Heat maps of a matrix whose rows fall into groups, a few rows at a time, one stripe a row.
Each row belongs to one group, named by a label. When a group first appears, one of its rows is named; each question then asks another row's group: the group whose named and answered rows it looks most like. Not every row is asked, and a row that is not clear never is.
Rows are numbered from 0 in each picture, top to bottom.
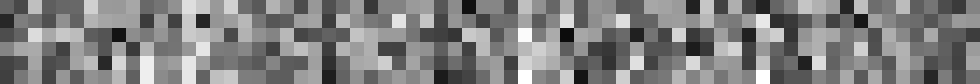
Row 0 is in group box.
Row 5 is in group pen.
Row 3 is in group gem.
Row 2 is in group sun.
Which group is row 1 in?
pen
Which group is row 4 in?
gem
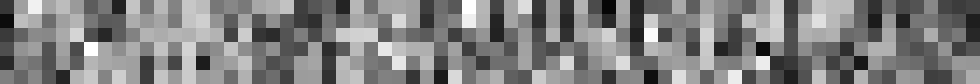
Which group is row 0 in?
sun
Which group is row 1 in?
sun
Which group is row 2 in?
sun
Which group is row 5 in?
gem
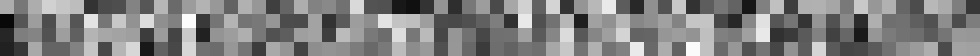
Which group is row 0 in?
sun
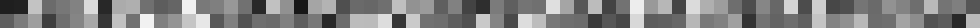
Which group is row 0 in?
box
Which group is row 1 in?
gem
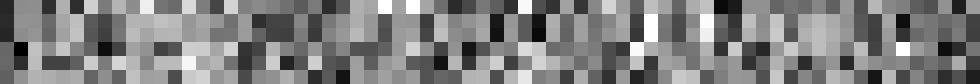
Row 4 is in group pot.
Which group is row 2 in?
sun
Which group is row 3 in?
box
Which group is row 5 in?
sun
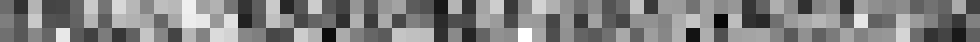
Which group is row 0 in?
pot
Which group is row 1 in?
box
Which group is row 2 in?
pen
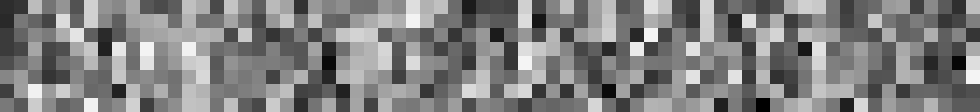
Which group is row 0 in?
box
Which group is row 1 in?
pen
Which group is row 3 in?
gem
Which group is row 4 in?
gem
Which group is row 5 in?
gem
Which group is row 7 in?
box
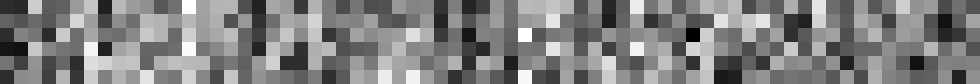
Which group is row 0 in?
box
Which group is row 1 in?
gem
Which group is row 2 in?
pen
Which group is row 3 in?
box
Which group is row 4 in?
pot
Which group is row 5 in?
pen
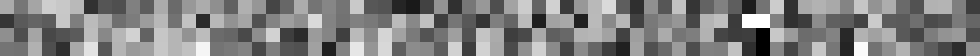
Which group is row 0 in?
sun
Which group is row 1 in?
pen
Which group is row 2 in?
pot
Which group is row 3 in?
gem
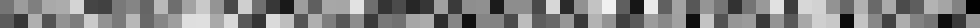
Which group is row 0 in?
sun
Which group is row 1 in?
box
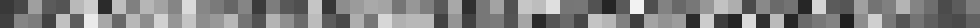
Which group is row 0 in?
gem
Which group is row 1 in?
pen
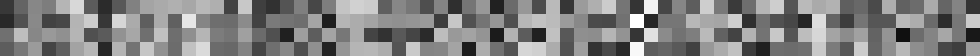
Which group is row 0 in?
sun
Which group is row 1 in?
gem
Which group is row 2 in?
sun
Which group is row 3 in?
gem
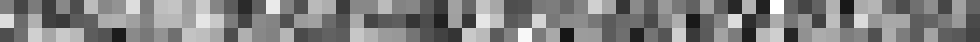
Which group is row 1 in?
pot
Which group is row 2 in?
sun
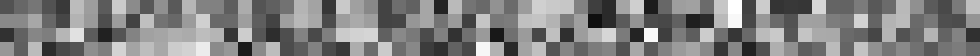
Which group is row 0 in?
gem
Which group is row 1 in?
gem
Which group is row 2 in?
sun
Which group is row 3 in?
pot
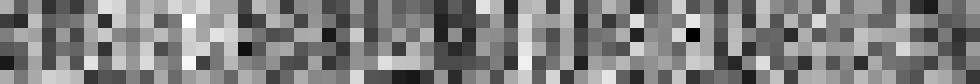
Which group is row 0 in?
pot
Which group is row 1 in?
box
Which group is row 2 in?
pen
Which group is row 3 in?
box
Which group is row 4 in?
pen
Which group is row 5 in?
sun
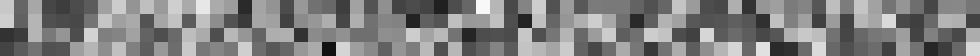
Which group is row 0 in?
pot
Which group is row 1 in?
pot
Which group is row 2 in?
box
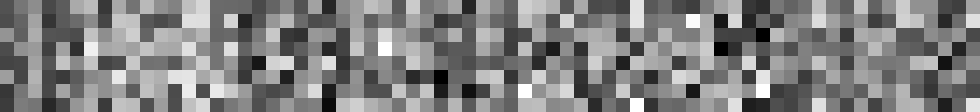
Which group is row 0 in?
gem
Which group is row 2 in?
pot
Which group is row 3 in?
pen
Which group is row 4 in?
box
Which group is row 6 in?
pen
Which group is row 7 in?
gem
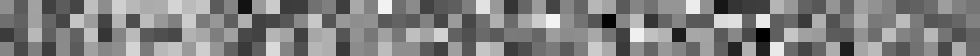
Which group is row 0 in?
pot
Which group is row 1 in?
gem
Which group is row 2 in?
box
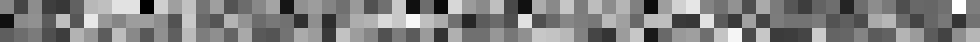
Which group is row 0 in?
pot
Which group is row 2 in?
gem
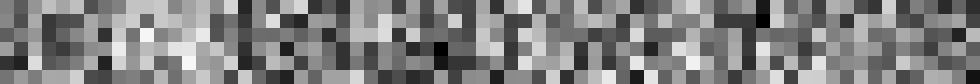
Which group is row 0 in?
sun
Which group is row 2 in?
gem
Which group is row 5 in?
sun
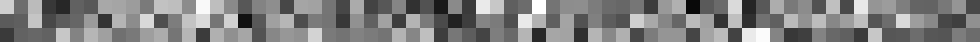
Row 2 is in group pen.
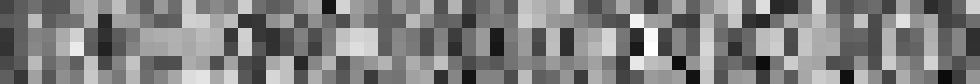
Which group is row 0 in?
gem
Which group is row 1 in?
box
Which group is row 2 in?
sun
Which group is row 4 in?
box
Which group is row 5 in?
box
